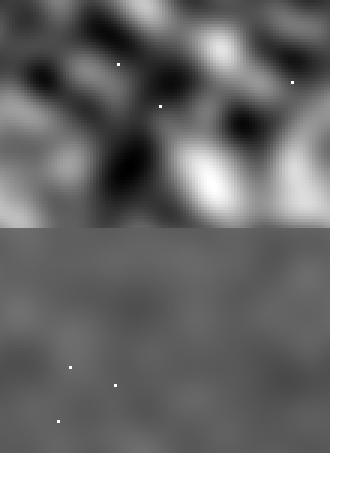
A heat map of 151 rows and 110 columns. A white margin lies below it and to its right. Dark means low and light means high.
The bottom part is calmer, past a seam about 50% of the way down. Neither half mirrors the other. Six lone cells stand out, each far higher than its neighbours. Overall the values sit about 40% of the way up the scale.
